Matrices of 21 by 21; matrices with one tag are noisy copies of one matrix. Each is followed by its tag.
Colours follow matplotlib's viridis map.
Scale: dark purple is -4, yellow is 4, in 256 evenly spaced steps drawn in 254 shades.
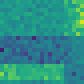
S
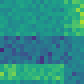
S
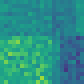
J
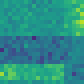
S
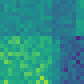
J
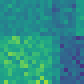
J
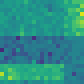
S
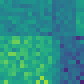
J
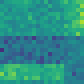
S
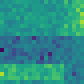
S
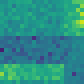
S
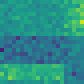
S
